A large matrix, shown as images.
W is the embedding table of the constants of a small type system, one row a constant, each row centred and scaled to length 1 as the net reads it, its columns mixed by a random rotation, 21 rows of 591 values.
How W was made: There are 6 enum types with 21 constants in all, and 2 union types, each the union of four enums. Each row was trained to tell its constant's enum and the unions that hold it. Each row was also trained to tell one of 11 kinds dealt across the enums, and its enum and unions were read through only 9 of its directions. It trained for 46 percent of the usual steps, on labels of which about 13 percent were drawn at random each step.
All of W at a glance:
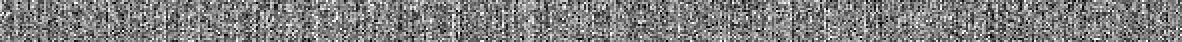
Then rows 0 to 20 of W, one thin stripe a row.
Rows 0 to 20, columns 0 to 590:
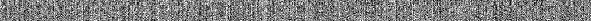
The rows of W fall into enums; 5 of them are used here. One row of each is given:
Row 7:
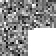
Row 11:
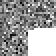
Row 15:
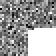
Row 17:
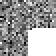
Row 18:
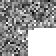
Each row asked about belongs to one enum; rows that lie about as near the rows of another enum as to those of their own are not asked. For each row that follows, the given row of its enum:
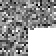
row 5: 7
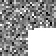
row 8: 11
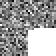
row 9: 11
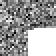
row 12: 7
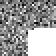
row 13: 11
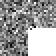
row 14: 17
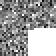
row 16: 7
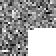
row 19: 17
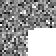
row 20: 11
